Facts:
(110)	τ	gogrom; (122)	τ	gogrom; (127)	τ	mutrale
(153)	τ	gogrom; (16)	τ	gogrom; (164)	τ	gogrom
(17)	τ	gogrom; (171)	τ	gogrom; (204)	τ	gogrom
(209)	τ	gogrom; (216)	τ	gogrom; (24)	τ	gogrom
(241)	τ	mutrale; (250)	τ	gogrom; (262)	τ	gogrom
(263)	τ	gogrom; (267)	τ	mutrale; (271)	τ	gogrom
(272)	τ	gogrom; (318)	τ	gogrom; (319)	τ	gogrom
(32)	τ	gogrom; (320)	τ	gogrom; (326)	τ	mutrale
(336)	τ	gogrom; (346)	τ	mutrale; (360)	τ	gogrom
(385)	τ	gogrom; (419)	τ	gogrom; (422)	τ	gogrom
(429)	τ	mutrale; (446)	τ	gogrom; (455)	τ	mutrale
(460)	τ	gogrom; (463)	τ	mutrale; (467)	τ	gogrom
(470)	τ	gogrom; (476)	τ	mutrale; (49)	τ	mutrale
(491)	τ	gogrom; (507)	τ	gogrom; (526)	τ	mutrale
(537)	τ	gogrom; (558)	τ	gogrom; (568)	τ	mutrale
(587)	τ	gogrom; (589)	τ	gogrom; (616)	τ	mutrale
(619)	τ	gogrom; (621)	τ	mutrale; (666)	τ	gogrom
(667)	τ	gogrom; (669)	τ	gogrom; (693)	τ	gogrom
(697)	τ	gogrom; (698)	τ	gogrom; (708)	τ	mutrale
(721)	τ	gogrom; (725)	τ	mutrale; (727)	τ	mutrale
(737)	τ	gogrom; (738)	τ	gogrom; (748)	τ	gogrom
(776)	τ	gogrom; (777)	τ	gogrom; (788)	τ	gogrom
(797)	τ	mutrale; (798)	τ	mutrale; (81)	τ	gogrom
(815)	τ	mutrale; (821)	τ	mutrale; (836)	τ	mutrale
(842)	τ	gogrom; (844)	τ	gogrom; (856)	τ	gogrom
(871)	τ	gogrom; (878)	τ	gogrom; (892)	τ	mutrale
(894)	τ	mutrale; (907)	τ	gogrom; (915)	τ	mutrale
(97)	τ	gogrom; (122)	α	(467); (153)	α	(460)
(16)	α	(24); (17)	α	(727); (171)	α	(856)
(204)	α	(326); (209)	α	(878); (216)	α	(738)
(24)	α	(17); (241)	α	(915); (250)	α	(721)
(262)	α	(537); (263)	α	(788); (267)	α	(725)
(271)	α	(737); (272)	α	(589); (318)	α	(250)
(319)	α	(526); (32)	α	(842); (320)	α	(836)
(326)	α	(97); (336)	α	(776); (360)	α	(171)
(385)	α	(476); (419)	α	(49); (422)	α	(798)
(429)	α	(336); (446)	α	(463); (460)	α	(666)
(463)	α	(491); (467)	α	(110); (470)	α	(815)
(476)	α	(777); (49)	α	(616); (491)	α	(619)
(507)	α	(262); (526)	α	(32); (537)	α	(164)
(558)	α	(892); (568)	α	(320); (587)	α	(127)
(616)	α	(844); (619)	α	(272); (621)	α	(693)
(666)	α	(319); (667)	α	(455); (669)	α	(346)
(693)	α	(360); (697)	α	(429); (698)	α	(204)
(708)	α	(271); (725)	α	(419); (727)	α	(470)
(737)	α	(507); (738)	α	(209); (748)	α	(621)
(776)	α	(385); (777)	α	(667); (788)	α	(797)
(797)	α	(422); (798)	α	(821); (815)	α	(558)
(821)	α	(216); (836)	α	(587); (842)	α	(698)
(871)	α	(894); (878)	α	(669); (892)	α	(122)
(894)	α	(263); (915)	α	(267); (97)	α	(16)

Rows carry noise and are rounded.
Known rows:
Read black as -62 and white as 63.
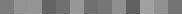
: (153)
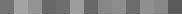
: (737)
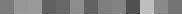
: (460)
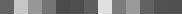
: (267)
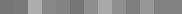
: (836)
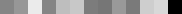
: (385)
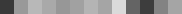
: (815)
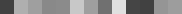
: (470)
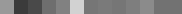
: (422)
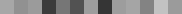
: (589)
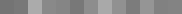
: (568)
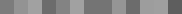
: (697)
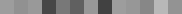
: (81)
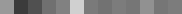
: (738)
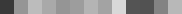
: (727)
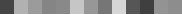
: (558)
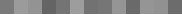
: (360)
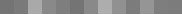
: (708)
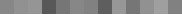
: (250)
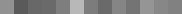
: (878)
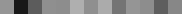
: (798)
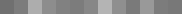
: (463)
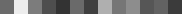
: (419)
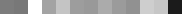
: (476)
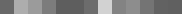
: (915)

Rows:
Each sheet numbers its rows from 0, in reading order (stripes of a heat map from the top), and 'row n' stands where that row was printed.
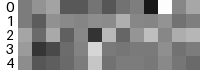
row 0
(842)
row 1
(894)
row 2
(346)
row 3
(216)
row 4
(788)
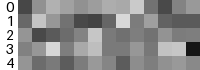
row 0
(892)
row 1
(49)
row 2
(209)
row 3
(336)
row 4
(669)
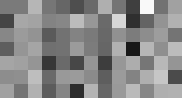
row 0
(526)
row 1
(17)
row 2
(537)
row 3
(97)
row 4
(844)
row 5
(667)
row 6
(127)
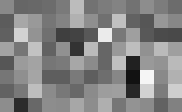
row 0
(263)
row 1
(122)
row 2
(725)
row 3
(455)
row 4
(16)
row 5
(698)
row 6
(326)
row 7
(797)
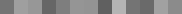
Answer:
(467)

